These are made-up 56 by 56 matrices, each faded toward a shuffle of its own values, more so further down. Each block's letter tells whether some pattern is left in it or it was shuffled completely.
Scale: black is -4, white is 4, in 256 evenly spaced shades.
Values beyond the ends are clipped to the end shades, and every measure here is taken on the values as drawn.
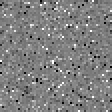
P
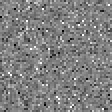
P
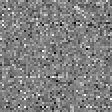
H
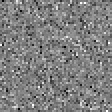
P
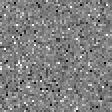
P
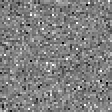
P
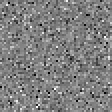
P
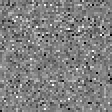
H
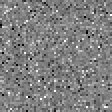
P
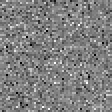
P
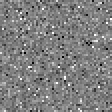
P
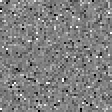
P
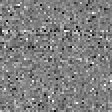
H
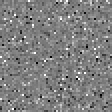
P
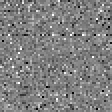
H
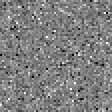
P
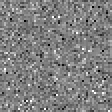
P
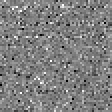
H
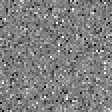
P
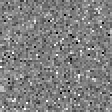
P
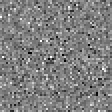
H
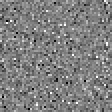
P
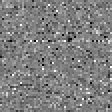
H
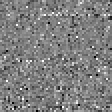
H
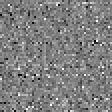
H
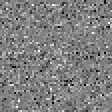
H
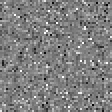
P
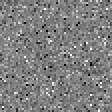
P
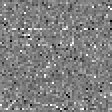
H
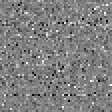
H
